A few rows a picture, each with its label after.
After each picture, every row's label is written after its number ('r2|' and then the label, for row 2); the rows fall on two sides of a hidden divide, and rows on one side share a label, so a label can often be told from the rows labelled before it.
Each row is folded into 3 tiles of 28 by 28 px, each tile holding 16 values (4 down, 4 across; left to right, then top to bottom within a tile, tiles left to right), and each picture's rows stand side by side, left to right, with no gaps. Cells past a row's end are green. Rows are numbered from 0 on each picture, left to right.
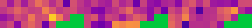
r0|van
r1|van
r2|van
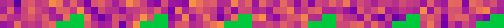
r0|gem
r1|van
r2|gem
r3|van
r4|van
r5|van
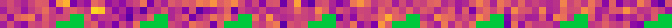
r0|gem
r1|van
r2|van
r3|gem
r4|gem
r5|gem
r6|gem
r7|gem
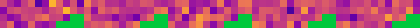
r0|van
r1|gem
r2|van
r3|van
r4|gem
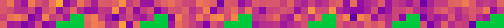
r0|van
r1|van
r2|gem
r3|gem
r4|van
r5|van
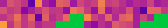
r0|gem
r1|van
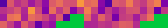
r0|van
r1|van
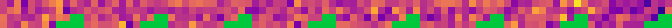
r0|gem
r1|van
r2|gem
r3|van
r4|gem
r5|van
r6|van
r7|van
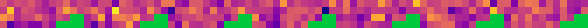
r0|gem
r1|gem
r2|gem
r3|van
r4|van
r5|gem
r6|gem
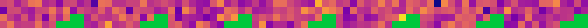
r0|van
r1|gem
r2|van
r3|gem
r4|gem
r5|gem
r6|van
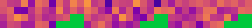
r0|gem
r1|gem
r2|gem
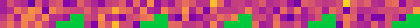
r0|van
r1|gem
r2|gem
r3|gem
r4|van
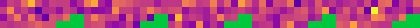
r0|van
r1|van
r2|van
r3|van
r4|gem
